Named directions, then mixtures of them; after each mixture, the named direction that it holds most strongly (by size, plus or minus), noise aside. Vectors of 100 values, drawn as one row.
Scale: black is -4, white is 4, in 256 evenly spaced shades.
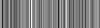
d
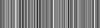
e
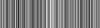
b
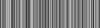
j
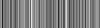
d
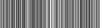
b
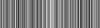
b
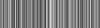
b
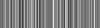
e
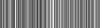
b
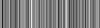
d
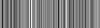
d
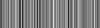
e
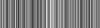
b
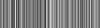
b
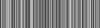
j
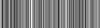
d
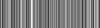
j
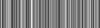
j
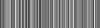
e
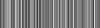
e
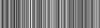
d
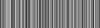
j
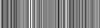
d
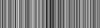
b
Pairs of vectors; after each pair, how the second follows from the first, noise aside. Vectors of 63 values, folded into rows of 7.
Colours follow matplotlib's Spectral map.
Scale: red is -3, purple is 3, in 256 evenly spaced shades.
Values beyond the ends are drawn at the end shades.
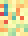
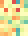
wrapped around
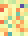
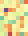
shuffled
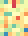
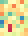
wrapped around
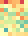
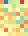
sign-scrambled
